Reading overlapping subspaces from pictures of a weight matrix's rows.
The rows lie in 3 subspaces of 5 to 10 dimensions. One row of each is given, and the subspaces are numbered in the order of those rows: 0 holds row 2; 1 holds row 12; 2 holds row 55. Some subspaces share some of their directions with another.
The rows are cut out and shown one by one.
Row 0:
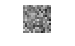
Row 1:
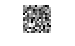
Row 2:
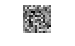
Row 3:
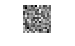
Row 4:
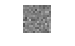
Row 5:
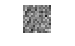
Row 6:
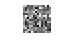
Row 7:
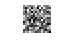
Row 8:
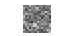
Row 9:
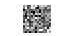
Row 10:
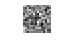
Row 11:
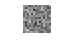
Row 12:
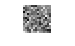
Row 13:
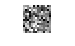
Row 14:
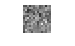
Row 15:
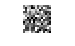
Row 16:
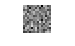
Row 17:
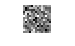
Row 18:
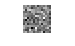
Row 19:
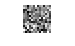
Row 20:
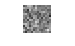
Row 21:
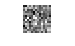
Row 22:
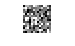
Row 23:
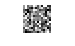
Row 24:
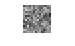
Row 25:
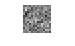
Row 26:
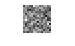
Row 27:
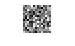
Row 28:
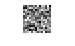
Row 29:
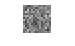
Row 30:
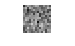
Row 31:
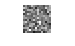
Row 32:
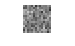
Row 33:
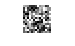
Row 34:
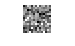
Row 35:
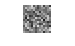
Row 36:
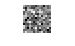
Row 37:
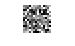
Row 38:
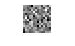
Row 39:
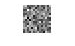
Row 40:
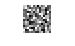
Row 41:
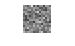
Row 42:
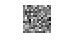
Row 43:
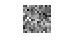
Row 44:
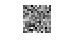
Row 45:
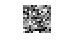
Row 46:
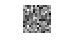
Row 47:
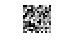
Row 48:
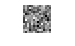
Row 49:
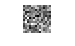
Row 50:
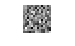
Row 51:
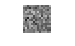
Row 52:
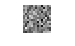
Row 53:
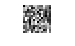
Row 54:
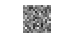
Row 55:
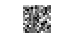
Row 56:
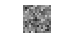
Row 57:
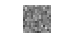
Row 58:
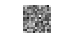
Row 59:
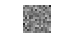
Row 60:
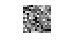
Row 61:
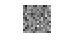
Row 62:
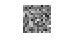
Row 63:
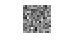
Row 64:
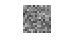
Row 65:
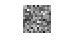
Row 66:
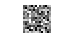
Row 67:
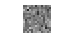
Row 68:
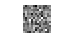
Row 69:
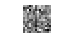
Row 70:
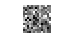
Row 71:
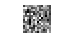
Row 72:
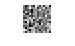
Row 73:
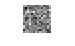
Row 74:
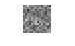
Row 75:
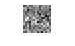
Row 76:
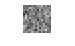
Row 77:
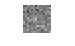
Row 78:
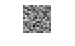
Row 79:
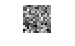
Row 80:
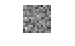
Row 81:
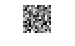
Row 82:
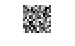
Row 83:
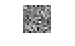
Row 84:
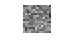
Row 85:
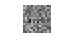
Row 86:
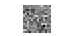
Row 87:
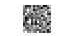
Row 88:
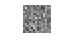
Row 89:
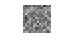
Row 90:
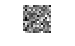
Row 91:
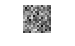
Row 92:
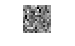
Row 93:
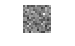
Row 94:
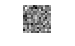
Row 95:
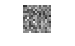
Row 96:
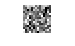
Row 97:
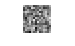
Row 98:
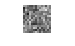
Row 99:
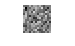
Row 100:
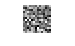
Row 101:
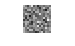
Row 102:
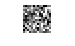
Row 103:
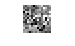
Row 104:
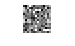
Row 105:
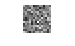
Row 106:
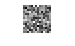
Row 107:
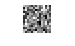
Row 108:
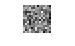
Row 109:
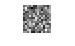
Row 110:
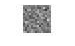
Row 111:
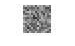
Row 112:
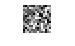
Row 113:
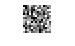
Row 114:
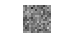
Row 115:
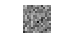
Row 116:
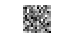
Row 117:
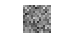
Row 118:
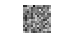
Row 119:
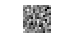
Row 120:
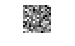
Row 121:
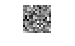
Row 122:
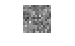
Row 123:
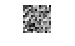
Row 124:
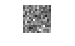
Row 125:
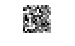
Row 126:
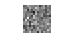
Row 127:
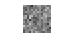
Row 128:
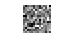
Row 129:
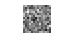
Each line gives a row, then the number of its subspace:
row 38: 2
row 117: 1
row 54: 2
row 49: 1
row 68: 0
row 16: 0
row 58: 1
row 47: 1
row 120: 2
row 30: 2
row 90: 2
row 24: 2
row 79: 1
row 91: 1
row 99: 1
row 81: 1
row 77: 0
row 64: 0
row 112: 2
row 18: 0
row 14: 2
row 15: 0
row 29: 1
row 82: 2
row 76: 0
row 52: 0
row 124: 1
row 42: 0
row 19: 1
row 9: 0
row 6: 1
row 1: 1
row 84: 0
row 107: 1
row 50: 0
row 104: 1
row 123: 1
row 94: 1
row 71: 0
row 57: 1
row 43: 0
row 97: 0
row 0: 2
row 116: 0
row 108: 0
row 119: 2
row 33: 1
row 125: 0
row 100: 1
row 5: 1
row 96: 2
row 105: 0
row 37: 1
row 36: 0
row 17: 1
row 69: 1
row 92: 0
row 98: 1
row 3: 0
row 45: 1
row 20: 1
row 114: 0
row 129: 0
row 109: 1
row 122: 1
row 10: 2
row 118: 1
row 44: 1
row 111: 2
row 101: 2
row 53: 0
